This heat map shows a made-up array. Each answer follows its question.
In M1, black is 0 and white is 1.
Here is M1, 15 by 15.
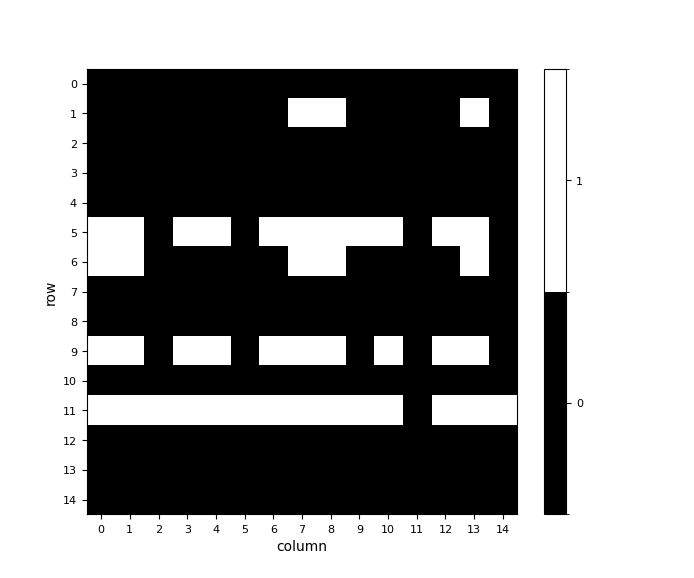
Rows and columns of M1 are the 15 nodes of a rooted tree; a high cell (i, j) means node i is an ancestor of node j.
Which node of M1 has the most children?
9
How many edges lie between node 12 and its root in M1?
3
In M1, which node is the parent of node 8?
1
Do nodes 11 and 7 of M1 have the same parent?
no
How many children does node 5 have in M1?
1
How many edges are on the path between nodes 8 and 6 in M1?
2
